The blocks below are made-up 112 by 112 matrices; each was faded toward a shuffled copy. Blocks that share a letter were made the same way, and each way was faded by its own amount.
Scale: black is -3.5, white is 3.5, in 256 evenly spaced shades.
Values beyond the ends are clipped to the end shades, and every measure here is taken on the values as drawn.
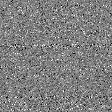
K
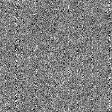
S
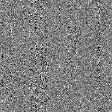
S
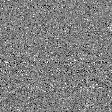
K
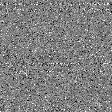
K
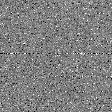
K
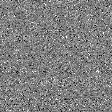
K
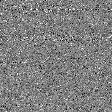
K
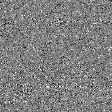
K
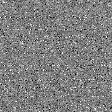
K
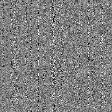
S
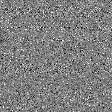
K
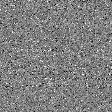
K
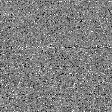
K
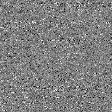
K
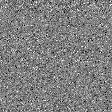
K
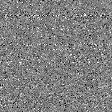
K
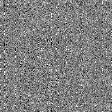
S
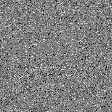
K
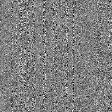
S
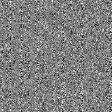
S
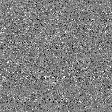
K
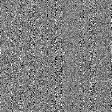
S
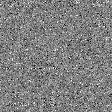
K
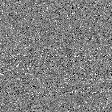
K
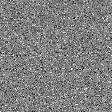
K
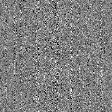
S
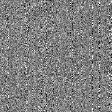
S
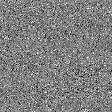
K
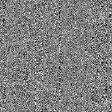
S
